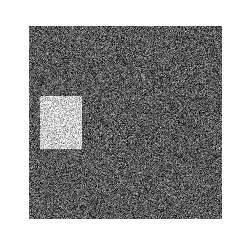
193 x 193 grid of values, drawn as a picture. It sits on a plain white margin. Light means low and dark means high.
An odd patch, lower than its surroundings, sits in the middle left. The ninth with the lowest average is the middle left. There are no regular stripes.
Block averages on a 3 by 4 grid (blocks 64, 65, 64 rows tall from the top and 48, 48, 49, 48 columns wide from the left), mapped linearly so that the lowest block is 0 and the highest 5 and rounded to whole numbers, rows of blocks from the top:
5555 / 0455 / 5555
